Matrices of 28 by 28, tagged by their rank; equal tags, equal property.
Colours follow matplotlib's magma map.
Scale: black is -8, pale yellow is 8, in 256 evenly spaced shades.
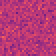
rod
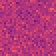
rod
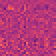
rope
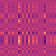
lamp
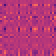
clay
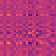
clay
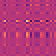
lamp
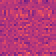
rope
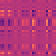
lamp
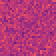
rod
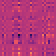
clay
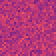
rod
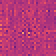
rope
